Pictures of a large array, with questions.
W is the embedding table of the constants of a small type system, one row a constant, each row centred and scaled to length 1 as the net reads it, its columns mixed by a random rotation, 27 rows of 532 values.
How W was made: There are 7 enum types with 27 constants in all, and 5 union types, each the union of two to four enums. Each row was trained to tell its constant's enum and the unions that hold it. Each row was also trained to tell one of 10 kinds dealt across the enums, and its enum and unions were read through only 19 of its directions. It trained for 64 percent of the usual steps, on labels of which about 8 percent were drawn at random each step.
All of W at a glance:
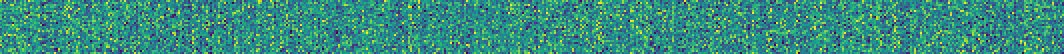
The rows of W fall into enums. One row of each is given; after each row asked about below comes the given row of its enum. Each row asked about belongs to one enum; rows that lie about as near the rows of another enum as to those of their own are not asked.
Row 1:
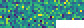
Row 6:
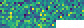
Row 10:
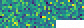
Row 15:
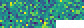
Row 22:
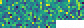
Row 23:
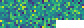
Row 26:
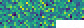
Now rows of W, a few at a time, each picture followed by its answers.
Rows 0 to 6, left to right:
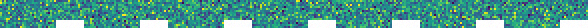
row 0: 22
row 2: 26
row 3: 1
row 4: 26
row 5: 23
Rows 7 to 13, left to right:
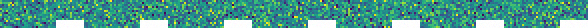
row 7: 22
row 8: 15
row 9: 1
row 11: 22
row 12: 10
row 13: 1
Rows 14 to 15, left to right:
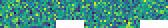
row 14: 10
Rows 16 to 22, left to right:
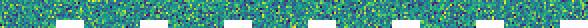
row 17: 10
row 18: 26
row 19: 15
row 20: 6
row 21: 26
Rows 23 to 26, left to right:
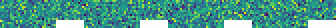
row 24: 1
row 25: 22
